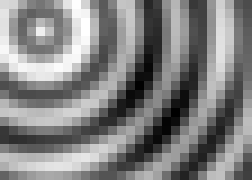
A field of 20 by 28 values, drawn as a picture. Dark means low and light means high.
Average level on the scale: 50%. Ninth with the highest average: top left. Rings: centred on the top left. Mirror symmetry: none. Odd rows or columns: none.
